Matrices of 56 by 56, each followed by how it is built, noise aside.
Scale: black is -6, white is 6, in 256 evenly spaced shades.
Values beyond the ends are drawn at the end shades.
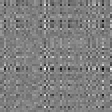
low rank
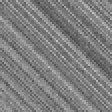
Toeplitz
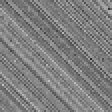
Toeplitz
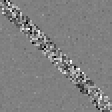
banded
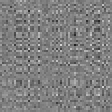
low rank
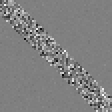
banded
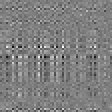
low rank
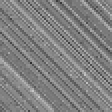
Toeplitz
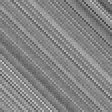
Toeplitz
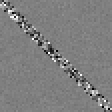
banded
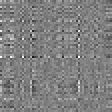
low rank
